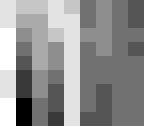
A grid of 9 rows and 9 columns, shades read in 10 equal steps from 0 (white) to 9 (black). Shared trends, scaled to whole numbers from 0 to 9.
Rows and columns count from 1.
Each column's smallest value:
0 2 2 1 1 4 4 5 5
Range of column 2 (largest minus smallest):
7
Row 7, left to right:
1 7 4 6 1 5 6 5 5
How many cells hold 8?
0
